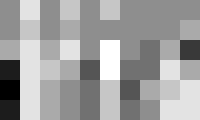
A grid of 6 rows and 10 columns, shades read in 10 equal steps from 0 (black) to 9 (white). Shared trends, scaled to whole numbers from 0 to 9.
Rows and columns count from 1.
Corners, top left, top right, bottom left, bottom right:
5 5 1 8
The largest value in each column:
6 8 7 8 5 9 5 6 8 8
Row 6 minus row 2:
-4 1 1 -1 -1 2 -1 0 3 2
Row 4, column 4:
6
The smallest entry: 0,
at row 5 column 1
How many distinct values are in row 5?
7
